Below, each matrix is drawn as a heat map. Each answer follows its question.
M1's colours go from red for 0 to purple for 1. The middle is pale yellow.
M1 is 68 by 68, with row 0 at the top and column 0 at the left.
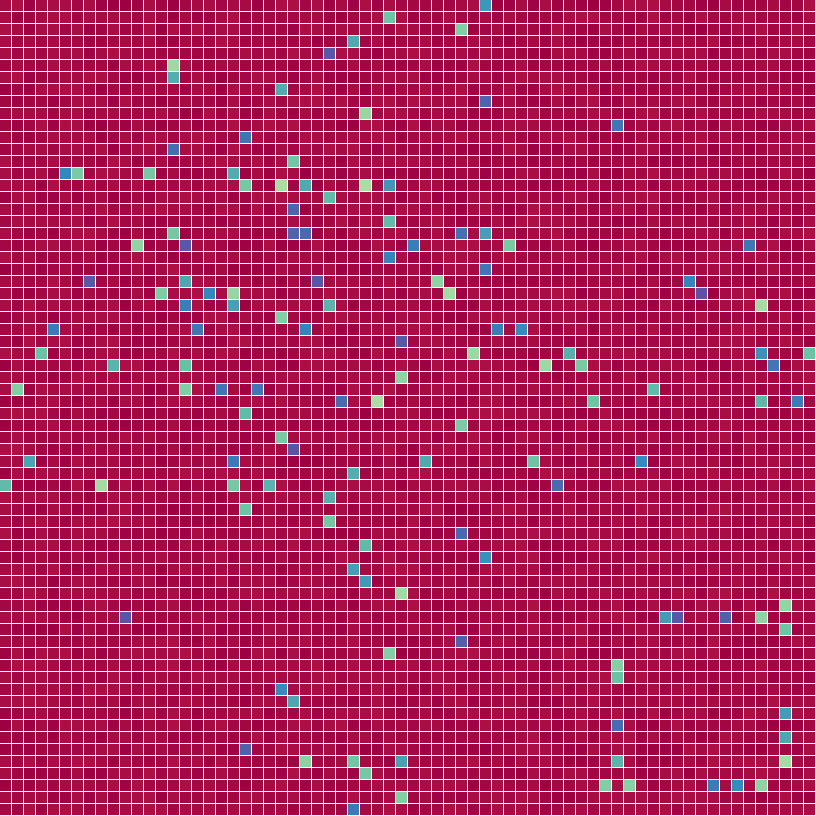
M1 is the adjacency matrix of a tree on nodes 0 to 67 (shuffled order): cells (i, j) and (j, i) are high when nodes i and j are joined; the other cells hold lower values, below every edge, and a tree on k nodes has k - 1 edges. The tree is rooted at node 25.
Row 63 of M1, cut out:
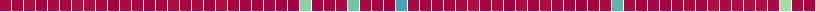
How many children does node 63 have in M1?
4
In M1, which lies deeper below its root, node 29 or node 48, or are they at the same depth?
node 48
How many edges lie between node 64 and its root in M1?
3
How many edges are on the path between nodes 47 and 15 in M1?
4
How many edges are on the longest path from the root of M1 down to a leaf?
3
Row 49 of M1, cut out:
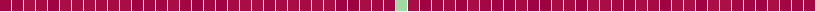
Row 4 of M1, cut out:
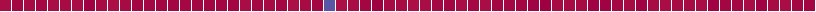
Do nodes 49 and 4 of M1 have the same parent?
no
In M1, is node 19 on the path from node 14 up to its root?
yes
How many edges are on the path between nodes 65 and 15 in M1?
3
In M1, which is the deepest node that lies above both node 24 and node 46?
19
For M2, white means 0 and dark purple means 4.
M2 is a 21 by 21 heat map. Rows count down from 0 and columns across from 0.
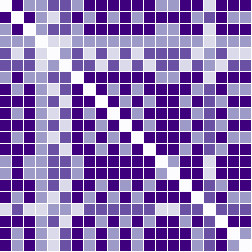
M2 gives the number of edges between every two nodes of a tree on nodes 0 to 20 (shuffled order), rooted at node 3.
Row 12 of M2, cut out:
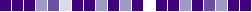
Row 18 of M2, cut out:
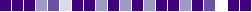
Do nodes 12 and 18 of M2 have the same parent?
yes
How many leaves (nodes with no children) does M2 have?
17
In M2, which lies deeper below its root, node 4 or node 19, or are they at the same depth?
node 19
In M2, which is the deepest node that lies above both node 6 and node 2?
17
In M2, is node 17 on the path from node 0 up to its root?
yes
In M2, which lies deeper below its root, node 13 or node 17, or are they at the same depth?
node 13
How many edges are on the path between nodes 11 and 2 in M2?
4
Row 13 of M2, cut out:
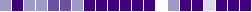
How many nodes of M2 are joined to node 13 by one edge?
1
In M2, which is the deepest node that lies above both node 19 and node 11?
4
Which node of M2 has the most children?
4
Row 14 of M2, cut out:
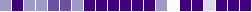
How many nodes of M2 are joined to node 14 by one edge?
1
